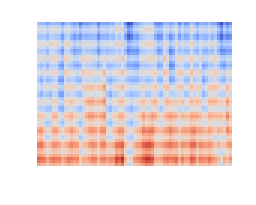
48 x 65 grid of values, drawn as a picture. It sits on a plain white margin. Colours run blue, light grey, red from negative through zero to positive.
Horizontal stripes repeat 10 times down the table. There is an overall slope up to the bottom. Overall the values sit about 50% of the way up the scale. No single row or column stands out from its neighbours. There are no lone odd cells.
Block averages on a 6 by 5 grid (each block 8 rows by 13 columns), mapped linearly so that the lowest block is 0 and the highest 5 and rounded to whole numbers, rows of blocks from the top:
10100 | 11111 | 12222 | 23233 | 33343 | 54554
